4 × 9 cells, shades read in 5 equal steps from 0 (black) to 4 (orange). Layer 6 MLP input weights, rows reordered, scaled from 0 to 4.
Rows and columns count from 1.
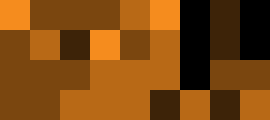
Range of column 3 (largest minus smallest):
2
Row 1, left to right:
4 2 2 2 3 4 0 1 0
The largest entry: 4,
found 3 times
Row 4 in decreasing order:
3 3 3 3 3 2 2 1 1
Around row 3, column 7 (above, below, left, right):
0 3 3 2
